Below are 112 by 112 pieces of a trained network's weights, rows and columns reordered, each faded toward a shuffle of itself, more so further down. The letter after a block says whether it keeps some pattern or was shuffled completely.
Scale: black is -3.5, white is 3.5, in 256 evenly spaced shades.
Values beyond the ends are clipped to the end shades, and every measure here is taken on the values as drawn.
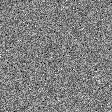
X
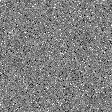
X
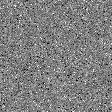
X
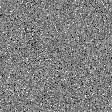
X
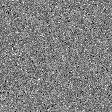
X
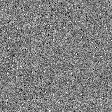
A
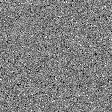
X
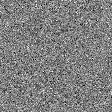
A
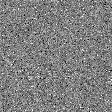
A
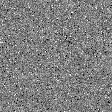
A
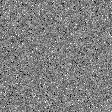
X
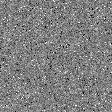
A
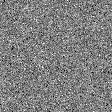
X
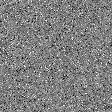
X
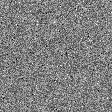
X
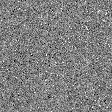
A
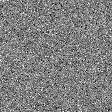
X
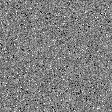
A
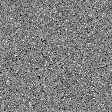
X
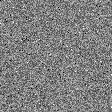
X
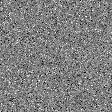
X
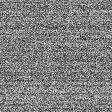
A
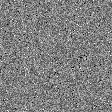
X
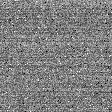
A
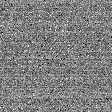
A
